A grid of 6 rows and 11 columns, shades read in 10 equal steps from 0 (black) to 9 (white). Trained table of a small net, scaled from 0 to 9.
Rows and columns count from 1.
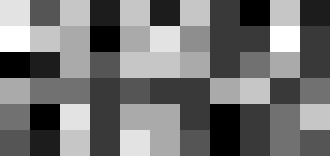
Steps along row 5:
down up down up same down down up up up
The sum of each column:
30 16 38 10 37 30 25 12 17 32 19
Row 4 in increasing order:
2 2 2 2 3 4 4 4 6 6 7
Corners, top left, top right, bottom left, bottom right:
8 1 3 3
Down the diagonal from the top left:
8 7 6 2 6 6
